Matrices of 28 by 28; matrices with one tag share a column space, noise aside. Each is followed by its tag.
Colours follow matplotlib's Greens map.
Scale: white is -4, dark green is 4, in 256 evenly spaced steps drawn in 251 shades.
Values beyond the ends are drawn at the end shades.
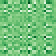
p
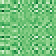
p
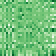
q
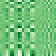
q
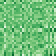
q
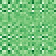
p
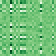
p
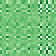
p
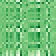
q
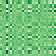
p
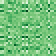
p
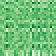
q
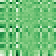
q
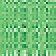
q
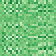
p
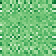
p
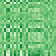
q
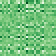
p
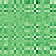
p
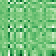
q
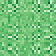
p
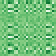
p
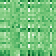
q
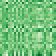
q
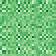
p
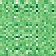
p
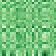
q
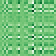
p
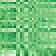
q
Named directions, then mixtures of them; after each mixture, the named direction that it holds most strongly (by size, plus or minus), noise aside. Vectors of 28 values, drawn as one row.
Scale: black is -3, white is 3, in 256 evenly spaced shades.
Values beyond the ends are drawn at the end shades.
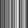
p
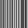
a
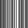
p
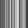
p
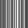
p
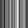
p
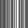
p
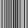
a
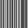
a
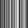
p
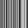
a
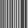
a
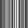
p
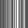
p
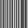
a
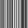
a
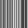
a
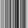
p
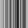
p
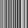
a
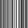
a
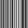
a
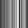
p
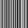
a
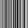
a
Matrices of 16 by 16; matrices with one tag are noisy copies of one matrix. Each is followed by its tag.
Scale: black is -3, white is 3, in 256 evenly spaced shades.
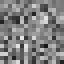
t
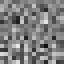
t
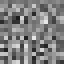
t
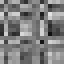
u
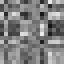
u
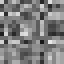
u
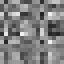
u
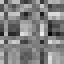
u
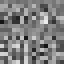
t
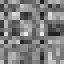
u
